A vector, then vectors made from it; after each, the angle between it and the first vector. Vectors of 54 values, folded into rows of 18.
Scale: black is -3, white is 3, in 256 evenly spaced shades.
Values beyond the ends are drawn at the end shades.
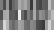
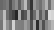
partly aligned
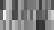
partly aligned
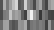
orthogonal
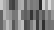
partly aligned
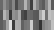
partly aligned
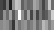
partly aligned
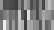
partly aligned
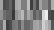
orthogonal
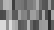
orthogonal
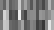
nearly parallel
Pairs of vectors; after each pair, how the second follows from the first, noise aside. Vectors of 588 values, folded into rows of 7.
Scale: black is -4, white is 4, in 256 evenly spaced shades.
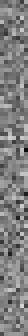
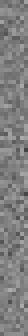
shrunk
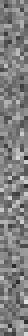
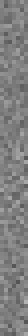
shrunk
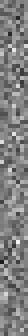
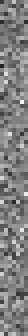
shuffled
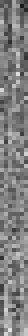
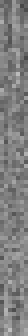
shrunk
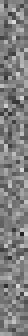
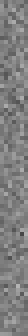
shrunk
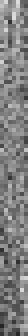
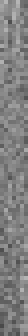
shrunk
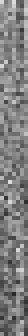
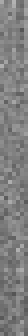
shrunk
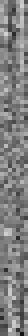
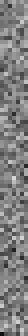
shuffled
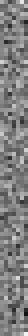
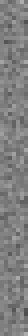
shrunk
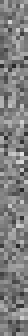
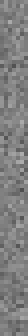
shrunk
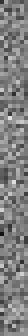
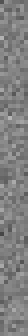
shrunk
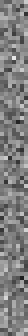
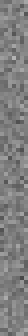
shrunk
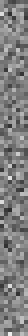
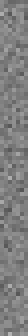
shrunk
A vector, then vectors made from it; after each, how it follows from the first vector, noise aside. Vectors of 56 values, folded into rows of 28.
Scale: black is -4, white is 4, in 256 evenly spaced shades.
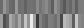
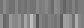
shrunk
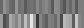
copied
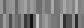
negated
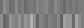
shrunk
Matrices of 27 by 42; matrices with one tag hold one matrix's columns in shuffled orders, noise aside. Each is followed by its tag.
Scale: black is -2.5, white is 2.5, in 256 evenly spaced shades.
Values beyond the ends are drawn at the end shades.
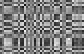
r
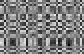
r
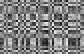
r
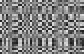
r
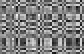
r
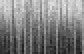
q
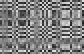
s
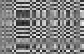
s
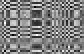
s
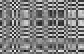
s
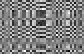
s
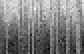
q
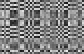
s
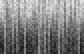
q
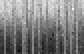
q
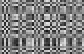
r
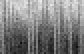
q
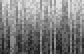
q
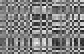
r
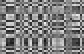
r
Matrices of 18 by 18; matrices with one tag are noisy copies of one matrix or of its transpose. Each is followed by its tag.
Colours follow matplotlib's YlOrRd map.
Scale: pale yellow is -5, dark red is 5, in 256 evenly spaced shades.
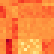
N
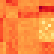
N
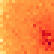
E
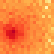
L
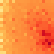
E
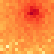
L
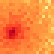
L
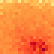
E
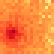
L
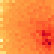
E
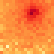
L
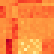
N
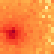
L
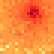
L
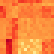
N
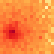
L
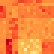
N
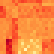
N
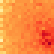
E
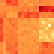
N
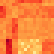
N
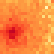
L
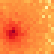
L
